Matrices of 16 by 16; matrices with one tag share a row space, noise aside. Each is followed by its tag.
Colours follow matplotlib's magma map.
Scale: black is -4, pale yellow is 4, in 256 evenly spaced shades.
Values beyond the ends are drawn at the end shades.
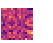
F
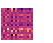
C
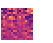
F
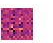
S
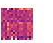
C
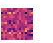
F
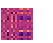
C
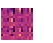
S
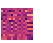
F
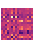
C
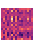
C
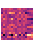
F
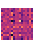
S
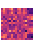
F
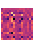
S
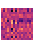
C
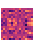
F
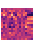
F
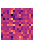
S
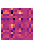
S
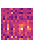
C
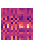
C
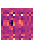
S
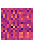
C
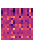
S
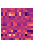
F
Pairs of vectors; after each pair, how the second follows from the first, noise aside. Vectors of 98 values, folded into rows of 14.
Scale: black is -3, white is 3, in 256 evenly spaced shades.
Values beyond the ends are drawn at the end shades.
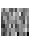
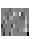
partly zeroed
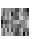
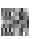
negated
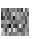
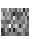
negated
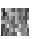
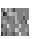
partly zeroed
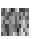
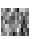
negated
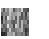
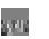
partly zeroed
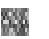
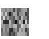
negated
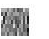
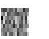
negated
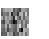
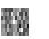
negated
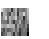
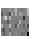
partly zeroed
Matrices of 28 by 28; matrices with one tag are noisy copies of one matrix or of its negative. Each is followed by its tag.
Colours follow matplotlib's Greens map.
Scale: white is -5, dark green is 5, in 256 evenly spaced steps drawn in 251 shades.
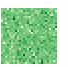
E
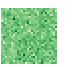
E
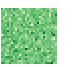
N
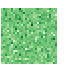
N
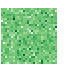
E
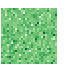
N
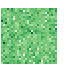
E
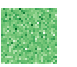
N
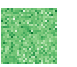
E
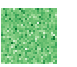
N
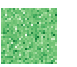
N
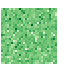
N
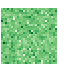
E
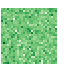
E
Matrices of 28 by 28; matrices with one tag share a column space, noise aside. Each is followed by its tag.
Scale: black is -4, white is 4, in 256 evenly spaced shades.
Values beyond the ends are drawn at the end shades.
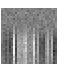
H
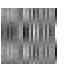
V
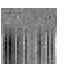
H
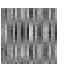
V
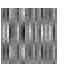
V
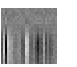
H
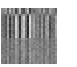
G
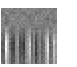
H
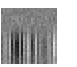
H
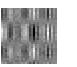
V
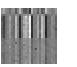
G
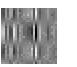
V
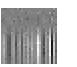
H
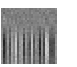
H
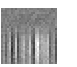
H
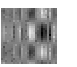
V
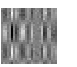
V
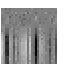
H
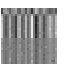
G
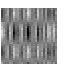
V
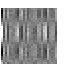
V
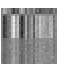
G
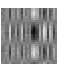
V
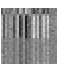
G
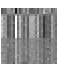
G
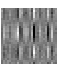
V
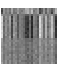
G
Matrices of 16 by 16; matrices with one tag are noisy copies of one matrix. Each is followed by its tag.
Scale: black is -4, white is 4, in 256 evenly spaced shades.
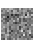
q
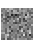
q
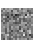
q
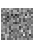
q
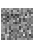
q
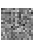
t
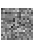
t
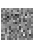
q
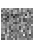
q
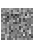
q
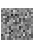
q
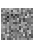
q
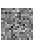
t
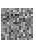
q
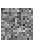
t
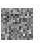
q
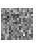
q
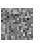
q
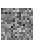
t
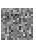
q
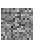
t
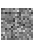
t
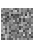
q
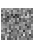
q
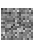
t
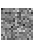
t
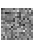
t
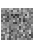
q
